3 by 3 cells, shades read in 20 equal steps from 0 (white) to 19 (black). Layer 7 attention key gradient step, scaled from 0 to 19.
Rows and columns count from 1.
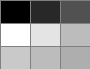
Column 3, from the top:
13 5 6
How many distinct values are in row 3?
3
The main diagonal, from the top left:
19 2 6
